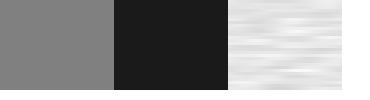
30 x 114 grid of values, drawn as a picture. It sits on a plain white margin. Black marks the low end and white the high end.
It is made of 1 by 3 panels. Panel 1,1: middling, flat. Panel 1,2: very low, flat. Panel 1,3: very high, streaked across, faint in contrast.
